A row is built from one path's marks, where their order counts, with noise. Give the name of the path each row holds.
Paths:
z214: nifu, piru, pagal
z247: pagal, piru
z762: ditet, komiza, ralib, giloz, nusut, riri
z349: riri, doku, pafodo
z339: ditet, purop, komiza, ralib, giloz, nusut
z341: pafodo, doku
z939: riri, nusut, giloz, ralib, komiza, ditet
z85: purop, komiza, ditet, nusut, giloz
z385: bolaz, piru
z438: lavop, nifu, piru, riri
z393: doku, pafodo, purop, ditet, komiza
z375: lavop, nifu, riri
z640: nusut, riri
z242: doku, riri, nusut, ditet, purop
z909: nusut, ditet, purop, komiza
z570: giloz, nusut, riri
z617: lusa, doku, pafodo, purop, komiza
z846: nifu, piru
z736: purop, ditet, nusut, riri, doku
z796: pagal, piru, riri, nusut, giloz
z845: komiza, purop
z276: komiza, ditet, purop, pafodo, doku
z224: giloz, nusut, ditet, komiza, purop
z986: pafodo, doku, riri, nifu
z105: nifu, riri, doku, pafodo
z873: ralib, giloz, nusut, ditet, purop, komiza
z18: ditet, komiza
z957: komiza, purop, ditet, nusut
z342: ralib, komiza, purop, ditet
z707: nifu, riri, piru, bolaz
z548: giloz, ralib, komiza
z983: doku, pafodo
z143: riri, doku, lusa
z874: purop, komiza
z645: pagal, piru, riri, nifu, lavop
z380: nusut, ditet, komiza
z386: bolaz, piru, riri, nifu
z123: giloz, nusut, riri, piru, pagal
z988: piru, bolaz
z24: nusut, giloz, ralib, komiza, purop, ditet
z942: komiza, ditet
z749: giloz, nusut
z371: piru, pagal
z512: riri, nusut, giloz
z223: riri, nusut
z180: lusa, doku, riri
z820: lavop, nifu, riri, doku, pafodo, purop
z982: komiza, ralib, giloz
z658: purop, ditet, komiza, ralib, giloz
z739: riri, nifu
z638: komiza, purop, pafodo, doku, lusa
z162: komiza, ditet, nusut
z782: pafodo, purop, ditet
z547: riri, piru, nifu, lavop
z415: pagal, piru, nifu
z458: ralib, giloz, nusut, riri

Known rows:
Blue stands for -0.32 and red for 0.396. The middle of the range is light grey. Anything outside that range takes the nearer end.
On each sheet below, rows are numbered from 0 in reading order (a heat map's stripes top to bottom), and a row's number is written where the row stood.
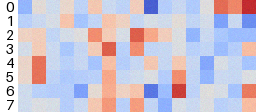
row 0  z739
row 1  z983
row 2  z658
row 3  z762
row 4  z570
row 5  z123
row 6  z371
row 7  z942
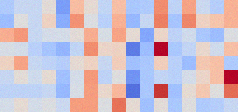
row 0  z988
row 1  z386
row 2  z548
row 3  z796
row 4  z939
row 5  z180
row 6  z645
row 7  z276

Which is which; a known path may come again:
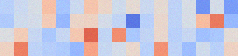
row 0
z983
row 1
z349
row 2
z762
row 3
z123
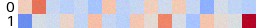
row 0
z570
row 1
z438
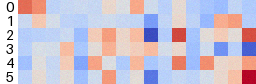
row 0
z458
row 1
z223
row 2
z645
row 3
z393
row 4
z386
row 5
z180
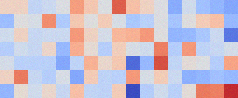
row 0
z658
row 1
z986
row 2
z736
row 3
z385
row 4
z371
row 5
z749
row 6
z739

